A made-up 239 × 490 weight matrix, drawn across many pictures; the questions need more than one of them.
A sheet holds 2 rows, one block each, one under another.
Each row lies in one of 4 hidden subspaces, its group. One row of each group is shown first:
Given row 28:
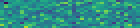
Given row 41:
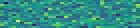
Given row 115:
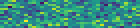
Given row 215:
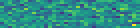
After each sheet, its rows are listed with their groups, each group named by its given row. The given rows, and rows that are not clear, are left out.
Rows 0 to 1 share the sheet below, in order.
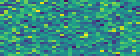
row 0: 115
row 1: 41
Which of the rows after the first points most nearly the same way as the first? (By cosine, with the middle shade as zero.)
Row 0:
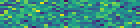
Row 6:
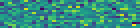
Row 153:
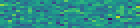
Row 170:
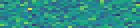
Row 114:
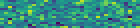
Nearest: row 114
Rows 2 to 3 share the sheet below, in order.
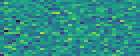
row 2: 41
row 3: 28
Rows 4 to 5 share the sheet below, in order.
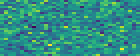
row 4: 115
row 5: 215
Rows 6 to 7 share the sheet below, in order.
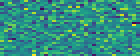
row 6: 215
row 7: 215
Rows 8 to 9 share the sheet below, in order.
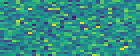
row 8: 41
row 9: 215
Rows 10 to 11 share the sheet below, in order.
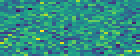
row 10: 41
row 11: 115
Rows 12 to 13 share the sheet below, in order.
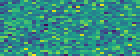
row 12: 215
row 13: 115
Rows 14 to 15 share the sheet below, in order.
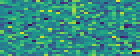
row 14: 28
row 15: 215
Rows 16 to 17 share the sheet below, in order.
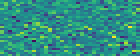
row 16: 41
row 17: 215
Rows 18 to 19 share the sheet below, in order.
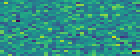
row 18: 41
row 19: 215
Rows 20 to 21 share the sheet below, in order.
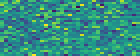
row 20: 215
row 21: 115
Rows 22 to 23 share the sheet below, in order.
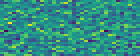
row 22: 28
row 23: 28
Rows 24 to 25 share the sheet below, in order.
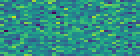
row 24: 41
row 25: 28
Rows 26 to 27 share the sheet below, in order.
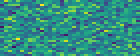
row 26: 28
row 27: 28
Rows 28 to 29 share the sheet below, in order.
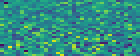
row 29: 41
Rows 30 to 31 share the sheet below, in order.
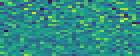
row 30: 215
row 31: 28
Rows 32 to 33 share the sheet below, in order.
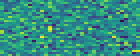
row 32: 215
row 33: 215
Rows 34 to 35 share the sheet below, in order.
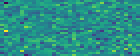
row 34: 28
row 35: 28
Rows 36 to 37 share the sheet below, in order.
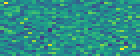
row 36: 28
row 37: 215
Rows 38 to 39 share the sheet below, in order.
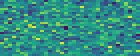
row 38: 115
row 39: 115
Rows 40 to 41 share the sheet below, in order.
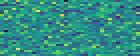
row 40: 115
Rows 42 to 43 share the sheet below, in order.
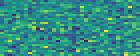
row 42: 115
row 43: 28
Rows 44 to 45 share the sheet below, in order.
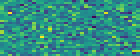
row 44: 215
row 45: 215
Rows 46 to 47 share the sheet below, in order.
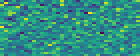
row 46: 28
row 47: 215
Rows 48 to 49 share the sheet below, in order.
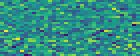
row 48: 215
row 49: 28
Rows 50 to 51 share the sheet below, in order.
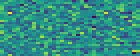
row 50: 215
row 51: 215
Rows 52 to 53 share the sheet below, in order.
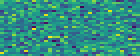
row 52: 115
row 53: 41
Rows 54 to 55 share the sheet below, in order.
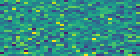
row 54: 115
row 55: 41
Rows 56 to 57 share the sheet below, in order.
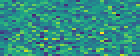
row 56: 41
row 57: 215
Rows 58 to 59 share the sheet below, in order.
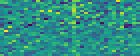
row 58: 28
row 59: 28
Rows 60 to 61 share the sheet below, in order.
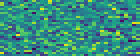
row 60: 215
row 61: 41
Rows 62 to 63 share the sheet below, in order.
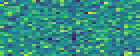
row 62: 28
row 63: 28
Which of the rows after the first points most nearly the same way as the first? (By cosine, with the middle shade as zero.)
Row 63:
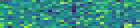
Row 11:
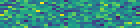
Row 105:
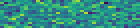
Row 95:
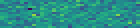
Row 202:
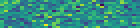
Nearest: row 11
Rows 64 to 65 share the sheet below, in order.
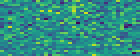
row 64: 28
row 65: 215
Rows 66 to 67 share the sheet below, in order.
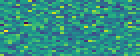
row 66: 41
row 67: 28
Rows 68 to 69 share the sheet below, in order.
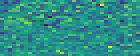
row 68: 215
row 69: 115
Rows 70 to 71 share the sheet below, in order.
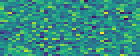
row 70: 215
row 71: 215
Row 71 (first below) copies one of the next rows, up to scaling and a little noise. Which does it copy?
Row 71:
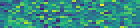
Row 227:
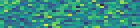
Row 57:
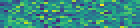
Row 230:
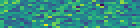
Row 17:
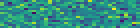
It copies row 57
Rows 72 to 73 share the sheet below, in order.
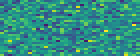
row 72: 215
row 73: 28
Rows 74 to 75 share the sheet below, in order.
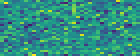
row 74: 28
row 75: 115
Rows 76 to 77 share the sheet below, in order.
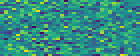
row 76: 115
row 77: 215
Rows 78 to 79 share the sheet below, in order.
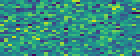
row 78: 41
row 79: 115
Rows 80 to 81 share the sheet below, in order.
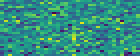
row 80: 41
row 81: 28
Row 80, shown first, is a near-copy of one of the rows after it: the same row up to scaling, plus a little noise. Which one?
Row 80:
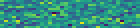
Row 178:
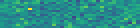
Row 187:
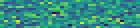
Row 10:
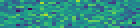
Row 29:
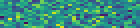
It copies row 187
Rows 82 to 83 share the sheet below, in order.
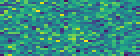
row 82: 115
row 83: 28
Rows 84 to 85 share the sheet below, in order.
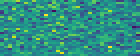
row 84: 115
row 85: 115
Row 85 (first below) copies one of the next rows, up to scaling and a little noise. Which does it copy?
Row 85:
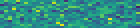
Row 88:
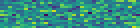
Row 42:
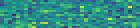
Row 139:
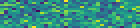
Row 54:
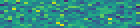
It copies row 54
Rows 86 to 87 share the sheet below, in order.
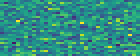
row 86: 41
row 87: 115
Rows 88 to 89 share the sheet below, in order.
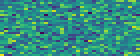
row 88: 115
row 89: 28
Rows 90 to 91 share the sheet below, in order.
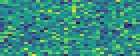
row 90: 28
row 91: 115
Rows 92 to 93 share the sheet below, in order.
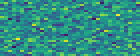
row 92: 41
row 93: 28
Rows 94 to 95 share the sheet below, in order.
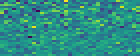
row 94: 115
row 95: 41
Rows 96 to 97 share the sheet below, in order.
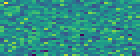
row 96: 28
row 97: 115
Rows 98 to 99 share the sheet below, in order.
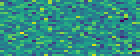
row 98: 215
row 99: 215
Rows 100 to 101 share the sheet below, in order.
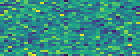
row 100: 115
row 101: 115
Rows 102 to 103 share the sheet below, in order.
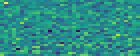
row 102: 28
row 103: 41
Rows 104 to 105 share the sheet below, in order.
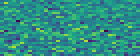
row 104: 41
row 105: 28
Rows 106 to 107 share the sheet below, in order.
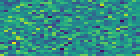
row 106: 215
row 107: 41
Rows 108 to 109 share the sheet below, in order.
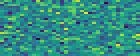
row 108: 28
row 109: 115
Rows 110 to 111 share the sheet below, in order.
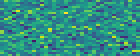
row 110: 28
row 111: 215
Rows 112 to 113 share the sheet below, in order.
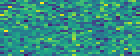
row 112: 115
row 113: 28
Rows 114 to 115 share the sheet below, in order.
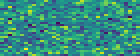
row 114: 115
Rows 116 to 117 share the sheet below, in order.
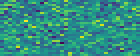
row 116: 115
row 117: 41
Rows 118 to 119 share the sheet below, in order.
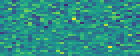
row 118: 41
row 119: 115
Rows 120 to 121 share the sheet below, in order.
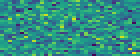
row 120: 41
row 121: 215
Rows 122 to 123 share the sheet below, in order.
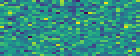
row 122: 28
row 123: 41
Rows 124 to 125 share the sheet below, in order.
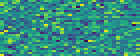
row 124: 215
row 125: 28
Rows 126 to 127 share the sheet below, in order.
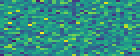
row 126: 28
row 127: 28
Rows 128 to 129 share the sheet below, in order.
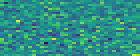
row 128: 41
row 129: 115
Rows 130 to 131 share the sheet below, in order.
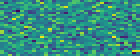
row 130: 28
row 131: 215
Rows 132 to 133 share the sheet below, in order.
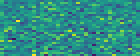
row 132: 41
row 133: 215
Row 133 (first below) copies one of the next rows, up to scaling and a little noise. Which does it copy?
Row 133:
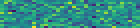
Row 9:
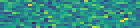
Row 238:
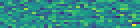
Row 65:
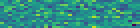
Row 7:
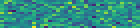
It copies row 7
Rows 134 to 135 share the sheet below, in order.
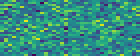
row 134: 115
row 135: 115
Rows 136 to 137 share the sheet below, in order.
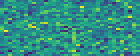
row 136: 115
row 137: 28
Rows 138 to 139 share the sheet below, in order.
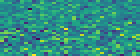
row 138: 41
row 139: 115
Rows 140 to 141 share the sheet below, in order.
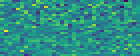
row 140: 41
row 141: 28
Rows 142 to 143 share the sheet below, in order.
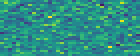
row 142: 215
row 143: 115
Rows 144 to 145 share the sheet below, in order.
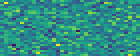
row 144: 28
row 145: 41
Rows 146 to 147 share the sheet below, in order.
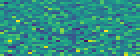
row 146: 41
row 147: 28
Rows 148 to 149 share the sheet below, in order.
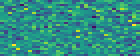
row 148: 215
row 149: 41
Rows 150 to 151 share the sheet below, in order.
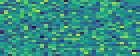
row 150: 115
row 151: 215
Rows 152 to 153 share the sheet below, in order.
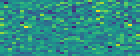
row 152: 28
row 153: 115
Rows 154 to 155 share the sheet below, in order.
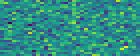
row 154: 28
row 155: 215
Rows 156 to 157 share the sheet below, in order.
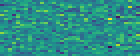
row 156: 115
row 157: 115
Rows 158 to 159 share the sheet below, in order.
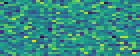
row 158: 28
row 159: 215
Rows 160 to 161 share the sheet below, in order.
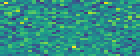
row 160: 28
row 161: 41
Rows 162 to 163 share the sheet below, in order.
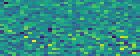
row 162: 28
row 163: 215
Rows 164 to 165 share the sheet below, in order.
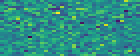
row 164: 41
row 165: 41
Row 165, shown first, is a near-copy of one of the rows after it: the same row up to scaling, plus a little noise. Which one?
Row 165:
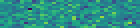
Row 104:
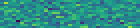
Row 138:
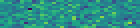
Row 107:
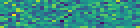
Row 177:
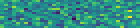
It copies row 138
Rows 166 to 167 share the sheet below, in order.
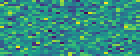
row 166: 28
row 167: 41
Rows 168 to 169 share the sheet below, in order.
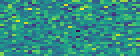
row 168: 41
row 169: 41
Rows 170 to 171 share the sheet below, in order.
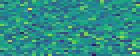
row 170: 41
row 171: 215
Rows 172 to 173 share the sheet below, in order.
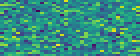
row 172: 115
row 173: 41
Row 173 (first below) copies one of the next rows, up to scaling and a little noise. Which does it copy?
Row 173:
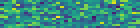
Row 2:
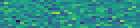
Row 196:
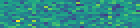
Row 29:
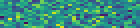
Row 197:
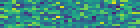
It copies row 197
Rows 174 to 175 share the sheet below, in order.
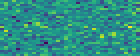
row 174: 41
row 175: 41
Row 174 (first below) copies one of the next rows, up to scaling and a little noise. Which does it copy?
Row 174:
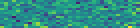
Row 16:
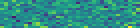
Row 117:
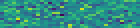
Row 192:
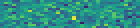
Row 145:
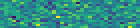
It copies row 16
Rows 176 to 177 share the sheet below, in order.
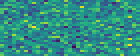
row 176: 115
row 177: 41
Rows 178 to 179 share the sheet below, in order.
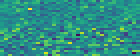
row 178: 41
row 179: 215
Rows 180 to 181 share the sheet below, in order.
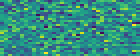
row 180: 215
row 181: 215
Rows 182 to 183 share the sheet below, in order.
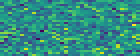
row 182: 215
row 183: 115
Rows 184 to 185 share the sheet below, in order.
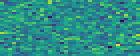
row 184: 215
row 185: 115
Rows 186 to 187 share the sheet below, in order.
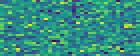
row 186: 28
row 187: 41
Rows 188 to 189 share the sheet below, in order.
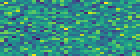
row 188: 28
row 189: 115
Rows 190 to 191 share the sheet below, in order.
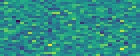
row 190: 41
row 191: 215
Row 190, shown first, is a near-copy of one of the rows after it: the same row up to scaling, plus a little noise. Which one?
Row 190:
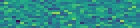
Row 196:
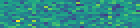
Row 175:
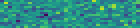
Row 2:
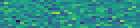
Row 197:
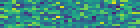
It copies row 2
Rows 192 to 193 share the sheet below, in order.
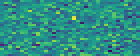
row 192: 41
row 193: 41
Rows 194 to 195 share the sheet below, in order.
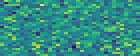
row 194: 28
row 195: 41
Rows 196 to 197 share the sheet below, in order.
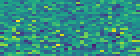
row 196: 41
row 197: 41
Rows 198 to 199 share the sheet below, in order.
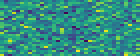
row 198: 28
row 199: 28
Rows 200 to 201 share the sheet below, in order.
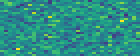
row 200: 215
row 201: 41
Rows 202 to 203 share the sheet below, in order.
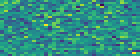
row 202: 215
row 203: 215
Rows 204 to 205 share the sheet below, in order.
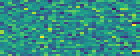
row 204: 215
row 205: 215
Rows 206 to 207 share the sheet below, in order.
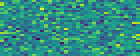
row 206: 215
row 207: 115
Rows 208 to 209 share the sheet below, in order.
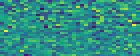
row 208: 215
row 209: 28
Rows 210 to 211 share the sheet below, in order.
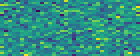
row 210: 115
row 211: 28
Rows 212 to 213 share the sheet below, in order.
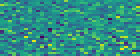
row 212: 115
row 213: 215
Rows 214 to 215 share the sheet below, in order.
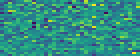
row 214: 215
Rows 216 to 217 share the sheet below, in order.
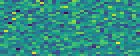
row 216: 28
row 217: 41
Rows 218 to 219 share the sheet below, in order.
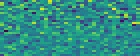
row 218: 215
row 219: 28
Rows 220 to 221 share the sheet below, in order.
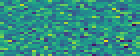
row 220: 215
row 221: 215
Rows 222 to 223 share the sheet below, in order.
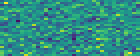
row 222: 41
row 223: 28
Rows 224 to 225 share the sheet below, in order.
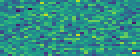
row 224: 41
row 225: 215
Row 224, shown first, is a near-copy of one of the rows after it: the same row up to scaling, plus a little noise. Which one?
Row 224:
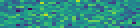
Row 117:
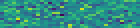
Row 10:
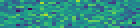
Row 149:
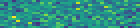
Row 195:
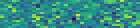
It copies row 10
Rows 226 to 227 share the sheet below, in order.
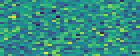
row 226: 41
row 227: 215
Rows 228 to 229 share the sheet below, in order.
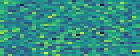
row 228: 215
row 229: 215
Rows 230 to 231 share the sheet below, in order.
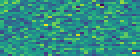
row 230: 215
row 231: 215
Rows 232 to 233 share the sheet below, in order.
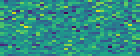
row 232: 28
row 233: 41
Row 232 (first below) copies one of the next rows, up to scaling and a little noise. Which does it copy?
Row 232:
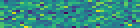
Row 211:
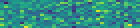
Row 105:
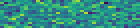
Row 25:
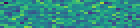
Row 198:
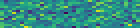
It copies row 198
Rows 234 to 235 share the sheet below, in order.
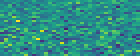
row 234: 41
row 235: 115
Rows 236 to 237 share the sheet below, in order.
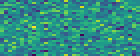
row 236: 115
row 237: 115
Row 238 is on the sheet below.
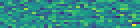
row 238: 215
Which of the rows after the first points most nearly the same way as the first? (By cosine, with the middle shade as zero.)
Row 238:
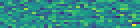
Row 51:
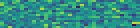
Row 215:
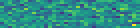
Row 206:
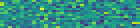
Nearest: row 215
